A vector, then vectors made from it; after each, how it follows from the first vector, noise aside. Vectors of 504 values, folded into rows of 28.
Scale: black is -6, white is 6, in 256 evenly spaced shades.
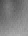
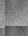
wrapped around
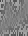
sign-scrambled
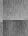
wrapped around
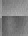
wrapped around
